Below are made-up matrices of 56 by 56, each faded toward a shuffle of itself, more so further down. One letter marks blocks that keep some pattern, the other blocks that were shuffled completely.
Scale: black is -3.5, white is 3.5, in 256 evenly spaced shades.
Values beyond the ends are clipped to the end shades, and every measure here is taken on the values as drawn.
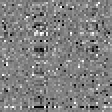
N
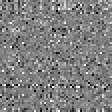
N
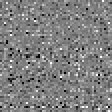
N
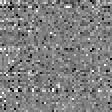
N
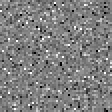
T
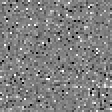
T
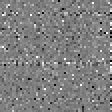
N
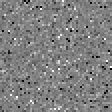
T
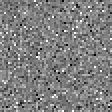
T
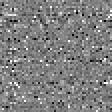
N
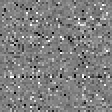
N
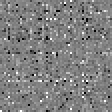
N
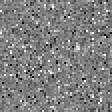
T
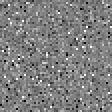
T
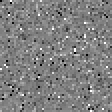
T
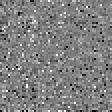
N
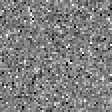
T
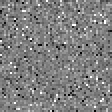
T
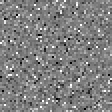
T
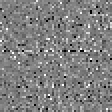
N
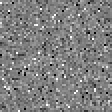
T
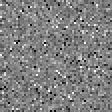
T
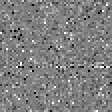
N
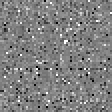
N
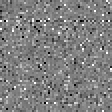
N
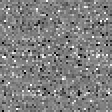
N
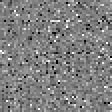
N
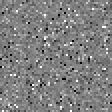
T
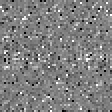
N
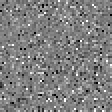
N
